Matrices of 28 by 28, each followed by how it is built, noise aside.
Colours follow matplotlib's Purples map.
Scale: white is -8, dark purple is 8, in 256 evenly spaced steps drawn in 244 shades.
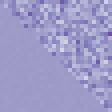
upper triangular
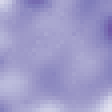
smooth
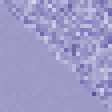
upper triangular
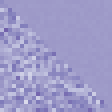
lower triangular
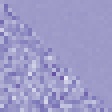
lower triangular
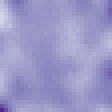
smooth
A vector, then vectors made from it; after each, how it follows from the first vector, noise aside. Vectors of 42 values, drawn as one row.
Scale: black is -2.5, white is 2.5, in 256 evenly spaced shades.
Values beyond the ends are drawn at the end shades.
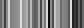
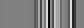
partly zeroed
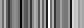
negated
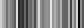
wrapped around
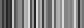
reversed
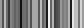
negated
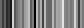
reversed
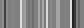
partly zeroed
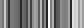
negated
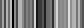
wrapped around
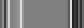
partly zeroed
